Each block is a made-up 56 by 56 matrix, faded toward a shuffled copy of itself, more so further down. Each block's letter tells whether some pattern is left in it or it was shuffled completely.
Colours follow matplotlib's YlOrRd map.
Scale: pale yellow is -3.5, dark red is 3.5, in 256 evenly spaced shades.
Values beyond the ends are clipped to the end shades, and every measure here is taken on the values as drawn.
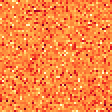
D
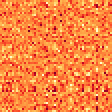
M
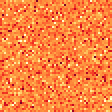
D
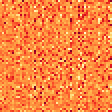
M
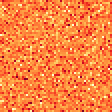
D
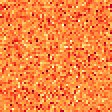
D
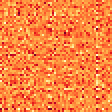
M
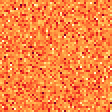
D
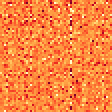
M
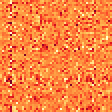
M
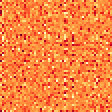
M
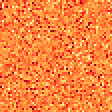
D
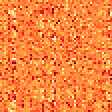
M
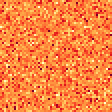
D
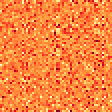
M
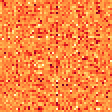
M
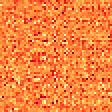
M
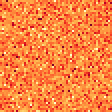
D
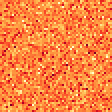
D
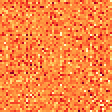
M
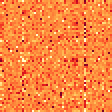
M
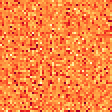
M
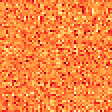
M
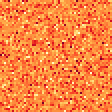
D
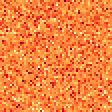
D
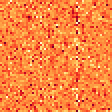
M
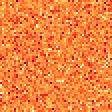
D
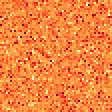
D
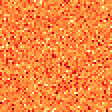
D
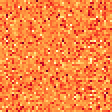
M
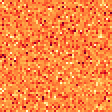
D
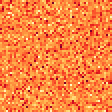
D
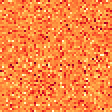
M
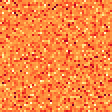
D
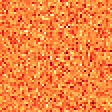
M
